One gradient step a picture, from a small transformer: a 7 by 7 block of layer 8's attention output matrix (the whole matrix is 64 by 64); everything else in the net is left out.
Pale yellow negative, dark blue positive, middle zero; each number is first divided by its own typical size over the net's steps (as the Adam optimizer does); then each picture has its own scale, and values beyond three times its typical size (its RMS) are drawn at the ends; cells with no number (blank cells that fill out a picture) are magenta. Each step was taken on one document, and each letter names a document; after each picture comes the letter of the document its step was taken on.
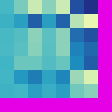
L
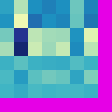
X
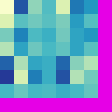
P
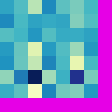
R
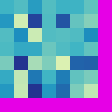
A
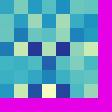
A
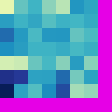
P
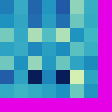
A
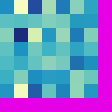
A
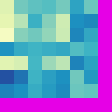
P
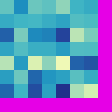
A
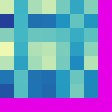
P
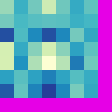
P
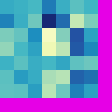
X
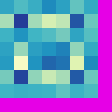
X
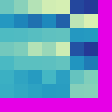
L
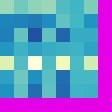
A
